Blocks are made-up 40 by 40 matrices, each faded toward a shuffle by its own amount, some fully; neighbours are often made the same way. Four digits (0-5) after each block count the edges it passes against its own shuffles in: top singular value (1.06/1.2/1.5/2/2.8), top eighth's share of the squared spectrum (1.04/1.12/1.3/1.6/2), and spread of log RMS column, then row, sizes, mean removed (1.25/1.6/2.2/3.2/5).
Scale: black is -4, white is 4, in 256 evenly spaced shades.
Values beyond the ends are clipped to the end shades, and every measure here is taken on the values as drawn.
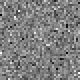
0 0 0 0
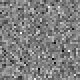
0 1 0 0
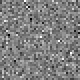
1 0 0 0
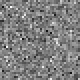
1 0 0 0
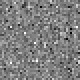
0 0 0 1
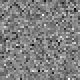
0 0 0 0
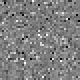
3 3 0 1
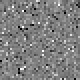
1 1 0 0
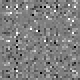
3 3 2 1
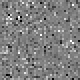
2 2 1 1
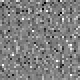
3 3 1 1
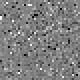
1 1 0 0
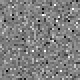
0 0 0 0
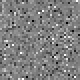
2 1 0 0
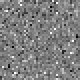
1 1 0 0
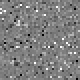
2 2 0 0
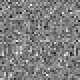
3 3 1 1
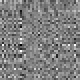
4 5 3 2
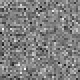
3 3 1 0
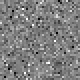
2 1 0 0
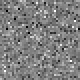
0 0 0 0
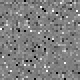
1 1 0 0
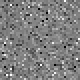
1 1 0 0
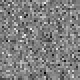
0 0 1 0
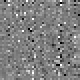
3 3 2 1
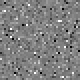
0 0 0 0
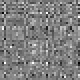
4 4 2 2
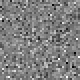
2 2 0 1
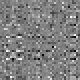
4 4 2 2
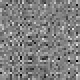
4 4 2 2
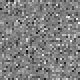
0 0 0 0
